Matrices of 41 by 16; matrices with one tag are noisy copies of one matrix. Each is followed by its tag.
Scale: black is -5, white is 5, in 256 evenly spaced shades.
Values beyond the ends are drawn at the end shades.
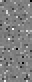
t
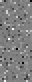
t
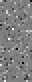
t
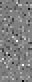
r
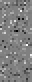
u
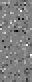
u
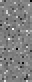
t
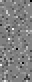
t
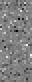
u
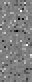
u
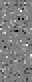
u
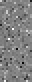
t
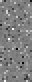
t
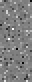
t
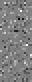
u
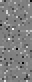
t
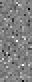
r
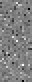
r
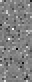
t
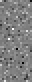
t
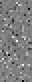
r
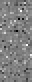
u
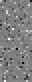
t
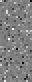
t
